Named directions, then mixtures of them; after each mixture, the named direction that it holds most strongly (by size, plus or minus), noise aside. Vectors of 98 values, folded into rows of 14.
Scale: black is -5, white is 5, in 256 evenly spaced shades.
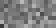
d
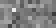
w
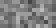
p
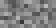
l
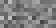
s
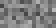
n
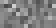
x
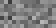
s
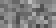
p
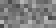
d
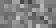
p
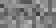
n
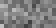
d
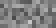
n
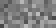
d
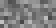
l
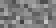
l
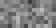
p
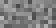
s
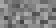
l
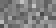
d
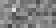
w
